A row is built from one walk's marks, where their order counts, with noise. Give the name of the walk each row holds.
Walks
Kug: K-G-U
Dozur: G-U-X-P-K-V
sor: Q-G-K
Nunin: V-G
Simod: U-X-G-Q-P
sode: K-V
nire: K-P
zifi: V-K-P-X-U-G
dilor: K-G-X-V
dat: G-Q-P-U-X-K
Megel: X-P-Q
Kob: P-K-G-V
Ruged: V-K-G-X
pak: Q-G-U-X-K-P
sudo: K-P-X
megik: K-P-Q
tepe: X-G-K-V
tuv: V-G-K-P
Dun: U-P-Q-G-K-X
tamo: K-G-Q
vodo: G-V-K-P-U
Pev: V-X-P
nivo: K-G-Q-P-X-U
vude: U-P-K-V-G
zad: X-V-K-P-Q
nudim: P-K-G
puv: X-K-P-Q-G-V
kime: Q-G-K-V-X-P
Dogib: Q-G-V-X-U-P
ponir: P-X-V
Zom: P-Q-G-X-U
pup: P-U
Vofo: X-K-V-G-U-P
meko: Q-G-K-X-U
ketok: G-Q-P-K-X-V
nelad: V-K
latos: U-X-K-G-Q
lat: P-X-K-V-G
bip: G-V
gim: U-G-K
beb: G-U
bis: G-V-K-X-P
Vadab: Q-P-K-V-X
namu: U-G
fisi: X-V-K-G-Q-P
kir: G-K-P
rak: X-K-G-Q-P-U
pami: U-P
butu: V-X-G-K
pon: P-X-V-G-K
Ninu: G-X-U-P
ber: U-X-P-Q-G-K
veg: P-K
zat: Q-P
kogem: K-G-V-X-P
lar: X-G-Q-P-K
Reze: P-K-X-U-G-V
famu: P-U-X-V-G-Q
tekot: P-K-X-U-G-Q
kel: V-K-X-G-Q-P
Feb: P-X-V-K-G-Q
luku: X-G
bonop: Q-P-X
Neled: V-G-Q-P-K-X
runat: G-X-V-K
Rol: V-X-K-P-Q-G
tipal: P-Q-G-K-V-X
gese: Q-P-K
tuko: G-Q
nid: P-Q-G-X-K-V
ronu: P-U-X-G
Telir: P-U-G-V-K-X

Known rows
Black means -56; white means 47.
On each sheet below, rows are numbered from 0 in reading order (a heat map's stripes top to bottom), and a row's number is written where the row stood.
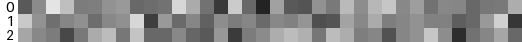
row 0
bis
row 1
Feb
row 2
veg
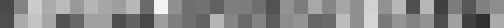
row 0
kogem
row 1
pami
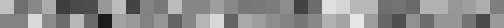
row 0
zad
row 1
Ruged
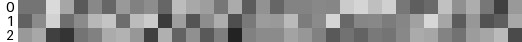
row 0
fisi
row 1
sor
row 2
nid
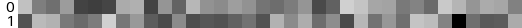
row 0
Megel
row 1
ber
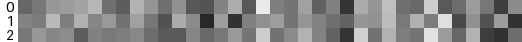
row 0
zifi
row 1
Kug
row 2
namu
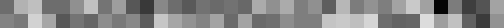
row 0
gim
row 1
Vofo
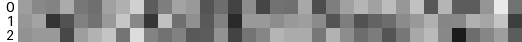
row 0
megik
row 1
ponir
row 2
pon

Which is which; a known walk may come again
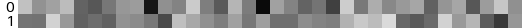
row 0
tuko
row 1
Vofo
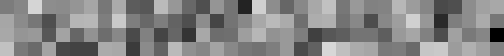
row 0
runat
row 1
veg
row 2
Zom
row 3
Megel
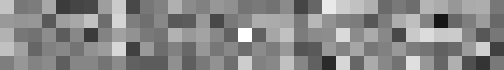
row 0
zad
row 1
pon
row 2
luku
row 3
Feb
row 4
namu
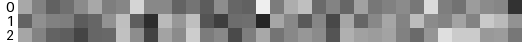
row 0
lat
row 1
ketok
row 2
tepe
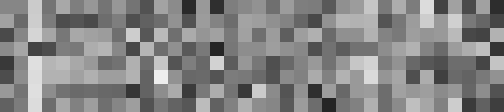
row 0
Kug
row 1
rak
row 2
zat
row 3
nid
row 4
kel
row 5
kogem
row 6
beb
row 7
meko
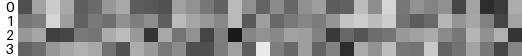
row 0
pami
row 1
fisi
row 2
Reze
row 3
zifi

